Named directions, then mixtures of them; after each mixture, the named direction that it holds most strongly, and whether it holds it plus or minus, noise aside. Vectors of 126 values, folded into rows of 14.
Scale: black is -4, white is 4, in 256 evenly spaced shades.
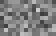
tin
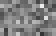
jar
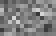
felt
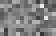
jar, plus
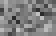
felt, minus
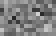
felt, minus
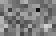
tin, minus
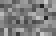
jar, minus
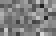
jar, minus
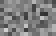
tin, plus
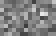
tin, minus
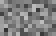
tin, minus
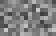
tin, plus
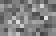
jar, plus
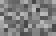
tin, minus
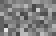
tin, plus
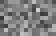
tin, plus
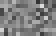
jar, plus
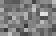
tin, minus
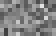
jar, plus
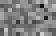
jar, minus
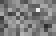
tin, plus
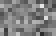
jar, plus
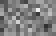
felt, plus
